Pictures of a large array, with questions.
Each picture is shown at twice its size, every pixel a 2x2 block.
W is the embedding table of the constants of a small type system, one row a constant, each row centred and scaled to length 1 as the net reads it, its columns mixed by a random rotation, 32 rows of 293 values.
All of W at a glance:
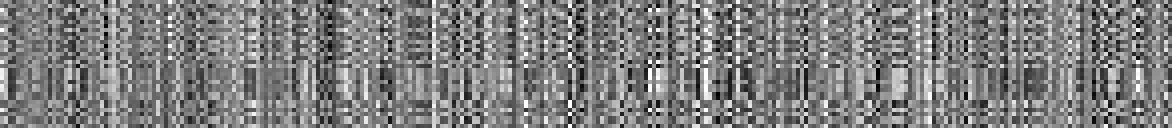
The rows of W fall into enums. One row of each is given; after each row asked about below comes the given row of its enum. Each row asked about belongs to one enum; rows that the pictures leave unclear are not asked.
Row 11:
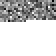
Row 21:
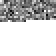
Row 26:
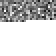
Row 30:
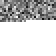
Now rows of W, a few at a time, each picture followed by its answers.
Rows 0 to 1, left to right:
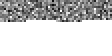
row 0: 11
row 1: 26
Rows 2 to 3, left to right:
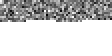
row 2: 21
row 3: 30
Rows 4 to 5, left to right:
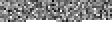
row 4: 11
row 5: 26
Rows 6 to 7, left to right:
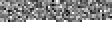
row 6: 11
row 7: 21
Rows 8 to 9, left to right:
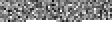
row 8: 11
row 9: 26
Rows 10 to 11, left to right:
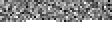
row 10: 30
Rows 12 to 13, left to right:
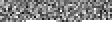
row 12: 30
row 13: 26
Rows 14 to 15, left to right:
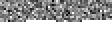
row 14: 11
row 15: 21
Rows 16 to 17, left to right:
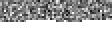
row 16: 26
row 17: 21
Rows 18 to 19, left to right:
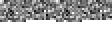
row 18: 21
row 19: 21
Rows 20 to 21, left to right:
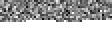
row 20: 30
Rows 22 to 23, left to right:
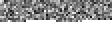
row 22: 21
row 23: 30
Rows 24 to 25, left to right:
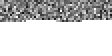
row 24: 30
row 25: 26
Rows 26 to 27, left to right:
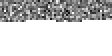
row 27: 21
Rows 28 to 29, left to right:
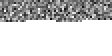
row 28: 26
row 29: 30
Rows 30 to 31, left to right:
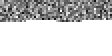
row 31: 26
